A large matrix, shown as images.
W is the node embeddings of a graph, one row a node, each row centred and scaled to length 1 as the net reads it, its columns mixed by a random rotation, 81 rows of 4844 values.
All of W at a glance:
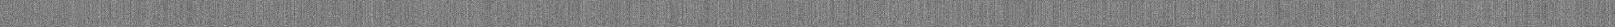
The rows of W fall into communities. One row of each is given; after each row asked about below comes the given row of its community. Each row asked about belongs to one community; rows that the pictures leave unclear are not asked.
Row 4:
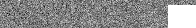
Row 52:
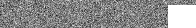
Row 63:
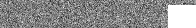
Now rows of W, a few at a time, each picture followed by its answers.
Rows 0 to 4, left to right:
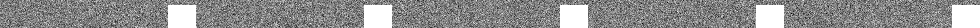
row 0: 52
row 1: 52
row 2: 4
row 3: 63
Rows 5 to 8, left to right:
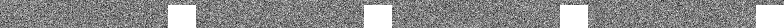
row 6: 63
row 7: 4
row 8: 4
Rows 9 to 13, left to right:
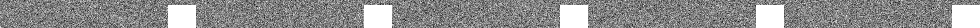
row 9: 52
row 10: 63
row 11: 4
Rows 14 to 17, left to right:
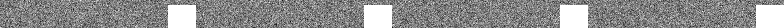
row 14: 52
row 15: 52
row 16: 4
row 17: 4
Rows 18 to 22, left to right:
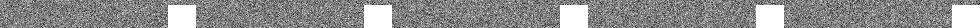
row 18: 52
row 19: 4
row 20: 52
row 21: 63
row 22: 4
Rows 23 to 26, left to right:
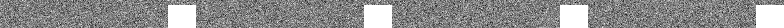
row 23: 4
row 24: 4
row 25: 4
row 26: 52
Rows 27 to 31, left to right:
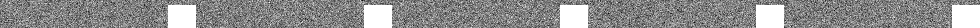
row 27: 63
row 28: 52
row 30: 4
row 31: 4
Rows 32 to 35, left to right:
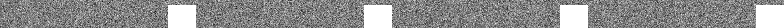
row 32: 52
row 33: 52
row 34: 52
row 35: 63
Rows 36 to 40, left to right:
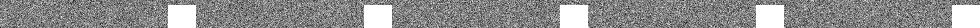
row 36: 4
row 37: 52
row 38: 63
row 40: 52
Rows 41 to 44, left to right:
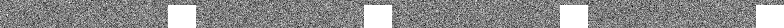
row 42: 4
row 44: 4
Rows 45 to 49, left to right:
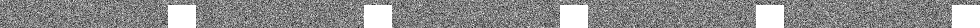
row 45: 52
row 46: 4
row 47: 52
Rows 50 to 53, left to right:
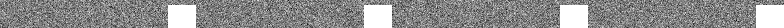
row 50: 52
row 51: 52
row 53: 4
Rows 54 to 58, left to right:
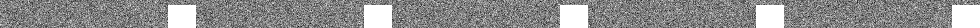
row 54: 4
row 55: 4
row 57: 52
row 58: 4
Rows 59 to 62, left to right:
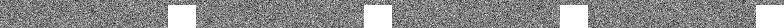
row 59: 4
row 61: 63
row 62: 52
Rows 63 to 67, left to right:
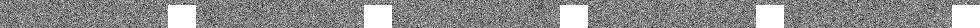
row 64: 4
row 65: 63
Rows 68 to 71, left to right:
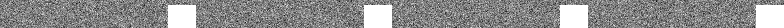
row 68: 63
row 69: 52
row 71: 63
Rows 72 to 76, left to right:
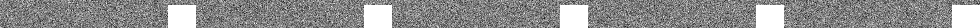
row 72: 52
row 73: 4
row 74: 63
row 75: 4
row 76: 4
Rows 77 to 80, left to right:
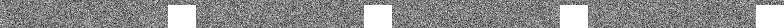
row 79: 63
